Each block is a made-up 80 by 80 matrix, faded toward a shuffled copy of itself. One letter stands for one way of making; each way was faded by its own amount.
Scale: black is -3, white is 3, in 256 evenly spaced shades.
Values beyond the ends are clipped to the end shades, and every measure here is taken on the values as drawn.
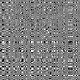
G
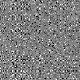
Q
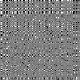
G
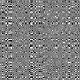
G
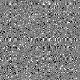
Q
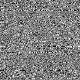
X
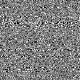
X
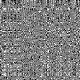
Q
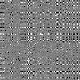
G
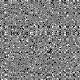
Q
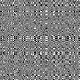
G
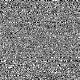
X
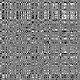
G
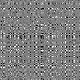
G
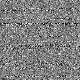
X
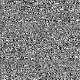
X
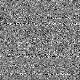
X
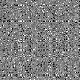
Q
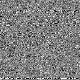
X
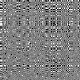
G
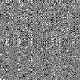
Q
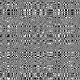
G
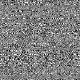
X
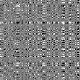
G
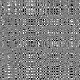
G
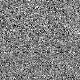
X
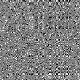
Q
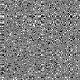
Q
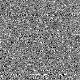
X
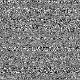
X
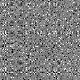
Q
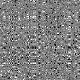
Q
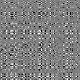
G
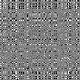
G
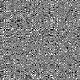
Q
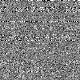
X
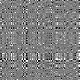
G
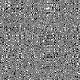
Q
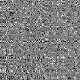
Q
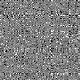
Q
